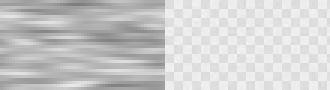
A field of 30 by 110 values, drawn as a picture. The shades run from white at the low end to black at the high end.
It is made of 1 by 2 panels. Panel 1,1: low, streaked across. Panel 1,2: very low, checkered, faint in contrast.
